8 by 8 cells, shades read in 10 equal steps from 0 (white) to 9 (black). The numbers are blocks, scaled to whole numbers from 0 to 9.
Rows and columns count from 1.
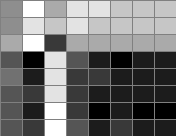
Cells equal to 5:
1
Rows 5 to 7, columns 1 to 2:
5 8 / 6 7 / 6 8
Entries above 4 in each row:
0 0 1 7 7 7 7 7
